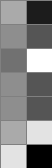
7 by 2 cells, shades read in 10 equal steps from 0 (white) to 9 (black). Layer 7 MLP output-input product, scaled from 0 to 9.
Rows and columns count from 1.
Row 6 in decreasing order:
3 1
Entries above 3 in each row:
1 2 1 2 2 0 1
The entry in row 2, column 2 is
6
